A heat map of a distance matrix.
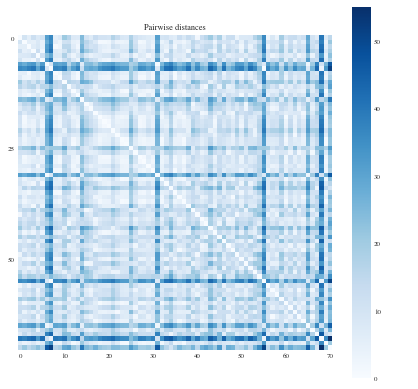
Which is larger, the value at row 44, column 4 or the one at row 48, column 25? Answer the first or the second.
the second
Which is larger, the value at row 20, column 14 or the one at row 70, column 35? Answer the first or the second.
the first
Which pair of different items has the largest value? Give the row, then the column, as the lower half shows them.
70, 68
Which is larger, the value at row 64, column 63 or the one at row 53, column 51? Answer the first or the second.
the second
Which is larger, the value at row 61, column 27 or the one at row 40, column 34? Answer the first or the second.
the first
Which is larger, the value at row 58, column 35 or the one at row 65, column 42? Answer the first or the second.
the second
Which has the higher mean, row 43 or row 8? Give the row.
43
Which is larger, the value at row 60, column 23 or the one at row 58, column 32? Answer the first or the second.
the second
